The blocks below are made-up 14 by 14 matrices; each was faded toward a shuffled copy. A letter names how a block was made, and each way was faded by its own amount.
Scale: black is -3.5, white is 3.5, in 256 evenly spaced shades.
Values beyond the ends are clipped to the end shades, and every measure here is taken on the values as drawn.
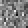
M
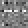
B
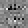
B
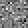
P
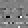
B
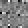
B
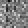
M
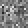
M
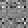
B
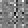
B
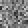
M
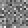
M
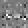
B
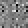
B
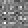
B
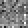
P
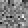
M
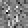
P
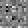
B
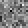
M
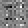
B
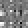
B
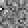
M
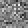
M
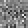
M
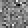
P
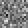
M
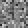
M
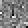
P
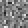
P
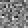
P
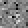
P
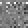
B
